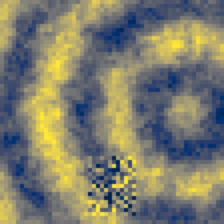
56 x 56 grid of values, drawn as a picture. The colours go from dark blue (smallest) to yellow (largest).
Ninth with the lowest average: middle right. Rings: centred on the middle right. Roughest part: bottom middle. Odd patch: rougher, in the bottom middle. Slope: none. Average level on the scale: 50%.
